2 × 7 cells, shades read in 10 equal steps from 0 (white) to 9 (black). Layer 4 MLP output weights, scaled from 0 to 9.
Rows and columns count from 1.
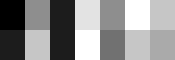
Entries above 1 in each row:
5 6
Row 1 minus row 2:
1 2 0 1 -1 -2 -1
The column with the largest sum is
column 1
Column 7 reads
2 3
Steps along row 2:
down up down up down up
